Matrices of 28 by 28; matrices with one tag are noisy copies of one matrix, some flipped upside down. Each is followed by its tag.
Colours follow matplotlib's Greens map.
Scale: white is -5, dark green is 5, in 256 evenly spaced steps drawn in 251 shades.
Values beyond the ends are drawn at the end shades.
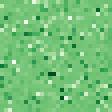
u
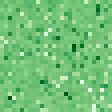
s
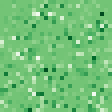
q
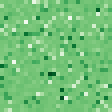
u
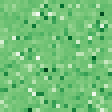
q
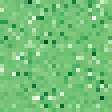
q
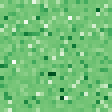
u
